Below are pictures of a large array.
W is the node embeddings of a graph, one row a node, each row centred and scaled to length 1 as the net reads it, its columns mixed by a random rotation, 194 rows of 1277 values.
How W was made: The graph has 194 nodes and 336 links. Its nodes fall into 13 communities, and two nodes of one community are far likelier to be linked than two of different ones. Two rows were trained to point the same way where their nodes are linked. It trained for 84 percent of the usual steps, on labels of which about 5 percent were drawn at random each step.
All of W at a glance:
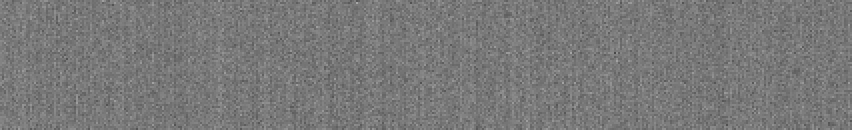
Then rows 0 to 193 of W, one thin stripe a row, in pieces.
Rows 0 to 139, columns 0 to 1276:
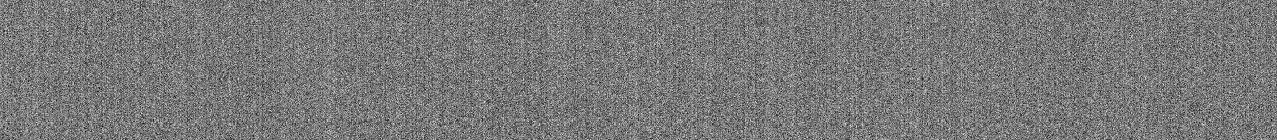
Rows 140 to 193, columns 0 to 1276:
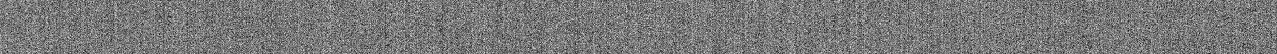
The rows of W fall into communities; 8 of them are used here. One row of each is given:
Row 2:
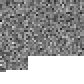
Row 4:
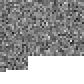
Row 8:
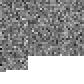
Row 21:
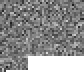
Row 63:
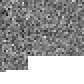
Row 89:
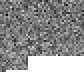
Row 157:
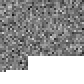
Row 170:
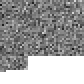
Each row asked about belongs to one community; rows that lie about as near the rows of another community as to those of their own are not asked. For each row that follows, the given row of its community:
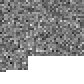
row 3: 89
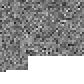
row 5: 89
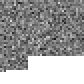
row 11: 170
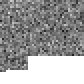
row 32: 21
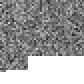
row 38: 21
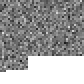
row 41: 157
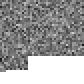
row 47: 63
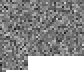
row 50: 8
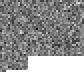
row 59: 4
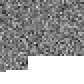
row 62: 63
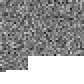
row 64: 2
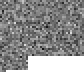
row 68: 21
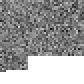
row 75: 21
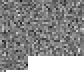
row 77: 89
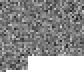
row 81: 4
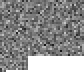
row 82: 8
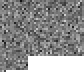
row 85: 89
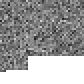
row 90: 89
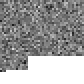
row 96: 157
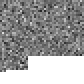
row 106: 157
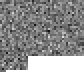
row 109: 2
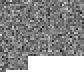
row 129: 4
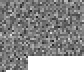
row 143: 2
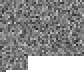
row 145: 21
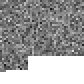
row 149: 63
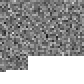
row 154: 2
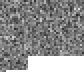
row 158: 4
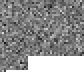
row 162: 157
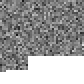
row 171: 8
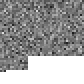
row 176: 157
